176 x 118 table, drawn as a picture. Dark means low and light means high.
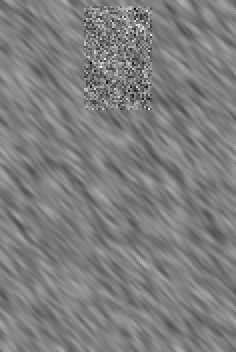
Histogram: heavy tails on both sides. Grain: diagonal, down to the right. Odd rows or columns: none. Roughest part: top middle. Odd patch: rougher, in the top middle. Slope: none.
